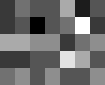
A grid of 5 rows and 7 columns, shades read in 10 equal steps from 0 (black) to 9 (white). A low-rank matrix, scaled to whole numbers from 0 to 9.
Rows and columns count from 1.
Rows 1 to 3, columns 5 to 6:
6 1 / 4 9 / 2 4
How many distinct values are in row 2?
5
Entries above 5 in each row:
1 1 2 2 0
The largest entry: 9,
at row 2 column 6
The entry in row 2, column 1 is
2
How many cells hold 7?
0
